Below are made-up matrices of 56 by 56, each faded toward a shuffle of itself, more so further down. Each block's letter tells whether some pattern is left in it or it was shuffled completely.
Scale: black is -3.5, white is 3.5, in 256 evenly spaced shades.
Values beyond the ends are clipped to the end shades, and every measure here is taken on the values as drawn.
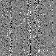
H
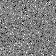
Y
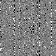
H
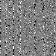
H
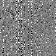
H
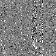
H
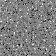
Y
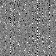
H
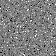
Y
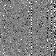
H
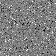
Y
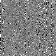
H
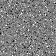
Y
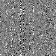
H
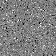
Y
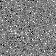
Y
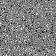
Y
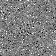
Y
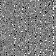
H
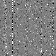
H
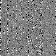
H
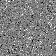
Y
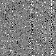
H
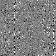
H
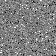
Y
